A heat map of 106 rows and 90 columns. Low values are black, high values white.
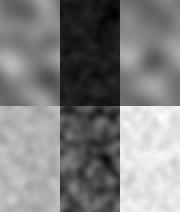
It is made of 2 by 3 panels. Panel 1,1: middling, smooth. Panel 1,2: very low, blotchy, faint in contrast. Panel 1,3: middling, smooth. Panel 2,1: high, blotchy, faint in contrast. Panel 2,2: low, blotchy. Panel 2,3: very high, blotchy, faint in contrast.
